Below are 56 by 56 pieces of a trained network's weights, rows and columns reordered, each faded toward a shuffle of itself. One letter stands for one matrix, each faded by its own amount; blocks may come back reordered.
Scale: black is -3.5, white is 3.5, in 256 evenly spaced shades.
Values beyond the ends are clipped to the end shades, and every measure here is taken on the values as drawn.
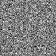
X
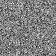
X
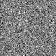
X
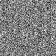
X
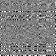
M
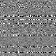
M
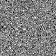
X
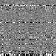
M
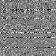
M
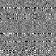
M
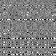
M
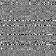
M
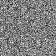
X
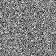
X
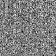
X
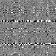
M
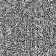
X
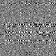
M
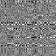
M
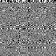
M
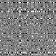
M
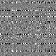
M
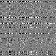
M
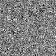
X
